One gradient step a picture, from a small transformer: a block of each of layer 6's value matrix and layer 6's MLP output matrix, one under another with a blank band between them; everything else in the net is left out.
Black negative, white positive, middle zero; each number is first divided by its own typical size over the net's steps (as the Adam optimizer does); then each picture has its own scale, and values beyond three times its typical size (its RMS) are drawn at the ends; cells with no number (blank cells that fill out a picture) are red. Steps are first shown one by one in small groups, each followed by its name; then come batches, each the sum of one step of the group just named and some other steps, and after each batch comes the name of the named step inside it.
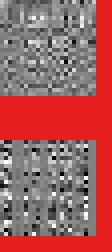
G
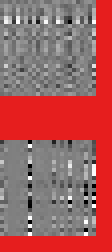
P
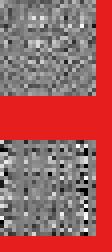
G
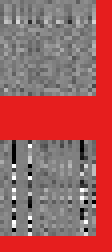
P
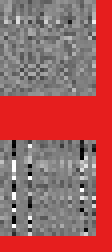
P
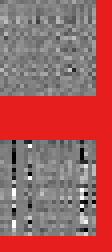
P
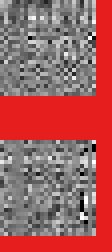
G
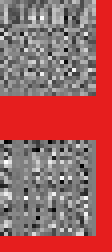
G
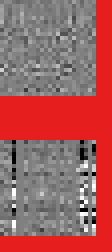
G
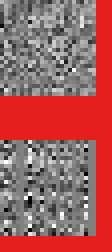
G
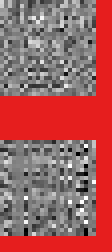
G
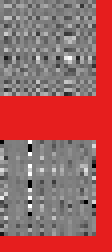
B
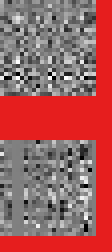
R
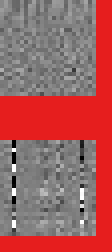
R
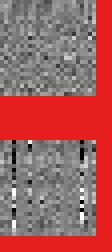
B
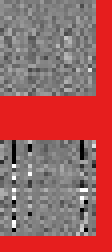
B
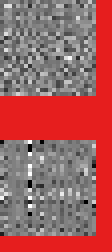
B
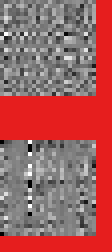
B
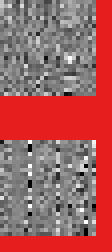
B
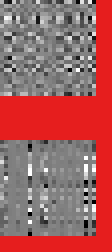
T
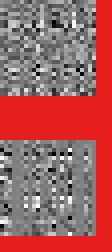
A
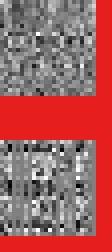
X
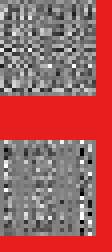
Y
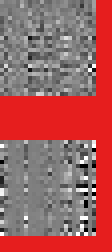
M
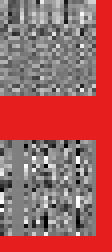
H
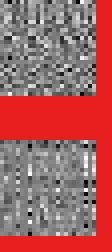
T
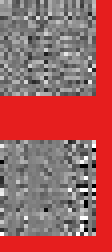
M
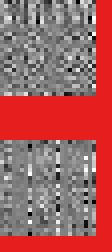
T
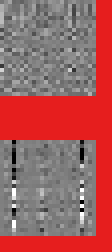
Y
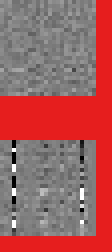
A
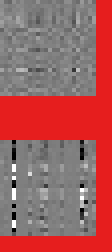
T
